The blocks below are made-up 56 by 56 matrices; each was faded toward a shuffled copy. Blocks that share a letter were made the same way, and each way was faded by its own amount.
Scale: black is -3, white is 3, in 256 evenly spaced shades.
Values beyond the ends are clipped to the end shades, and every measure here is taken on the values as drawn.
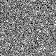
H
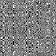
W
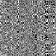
W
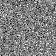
H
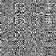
W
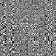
W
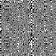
W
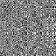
W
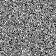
H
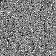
H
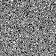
H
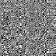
W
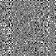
W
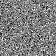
H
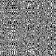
W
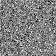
H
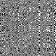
W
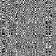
W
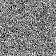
H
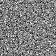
H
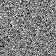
H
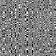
W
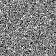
H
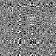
W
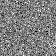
H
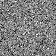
H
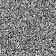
H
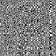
W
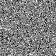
H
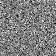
H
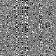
W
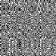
W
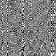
W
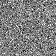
H
